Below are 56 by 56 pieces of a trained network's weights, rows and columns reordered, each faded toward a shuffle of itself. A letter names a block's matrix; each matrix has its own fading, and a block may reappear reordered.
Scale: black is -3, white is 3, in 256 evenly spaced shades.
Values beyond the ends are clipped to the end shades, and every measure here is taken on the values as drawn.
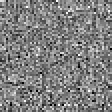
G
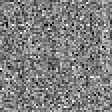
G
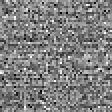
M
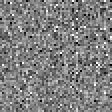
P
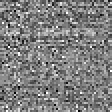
M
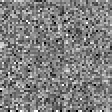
G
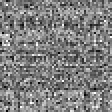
M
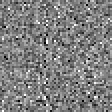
P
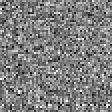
G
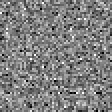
P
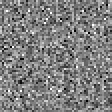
G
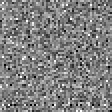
P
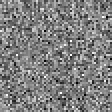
G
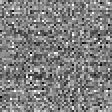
M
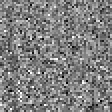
G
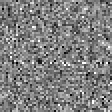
G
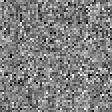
P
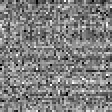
M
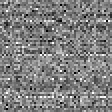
M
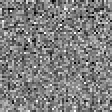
G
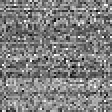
M
